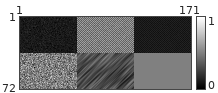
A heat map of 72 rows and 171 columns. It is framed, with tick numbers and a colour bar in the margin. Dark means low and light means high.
It is made of 2 by 3 panels. Panel 1,1: very low, fine-grained, faint in contrast. Panel 1,2: middling, checkered, strong in contrast. Panel 1,3: very low, checkered, faint in contrast. Panel 2,1: middling, fine-grained, strong in contrast. Panel 2,2: low, slanting up to the right. Panel 2,3: middling, flat.
